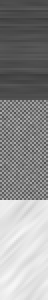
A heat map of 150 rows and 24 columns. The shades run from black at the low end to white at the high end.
It is made of 3 by 1 panels. Panel 1,1: low, streaked across, faint in contrast. Panel 2,1: middling, checkered, strong in contrast. Panel 3,1: very high, slanting up to the right, faint in contrast.
